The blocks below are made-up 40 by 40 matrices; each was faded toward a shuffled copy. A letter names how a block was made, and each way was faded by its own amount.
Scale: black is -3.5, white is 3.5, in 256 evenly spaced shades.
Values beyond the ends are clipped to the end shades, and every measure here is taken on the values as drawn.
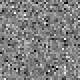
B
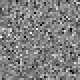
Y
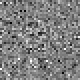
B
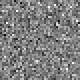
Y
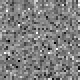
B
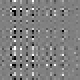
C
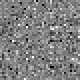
B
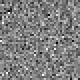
Y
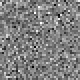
Y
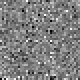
B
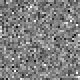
Y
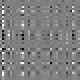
C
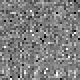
B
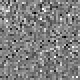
B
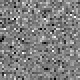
B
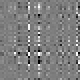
C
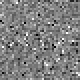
B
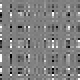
C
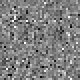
B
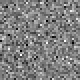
Y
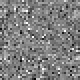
B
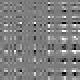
C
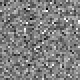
Y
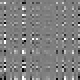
C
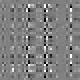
C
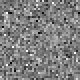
Y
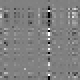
C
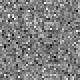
B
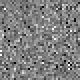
B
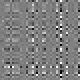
C
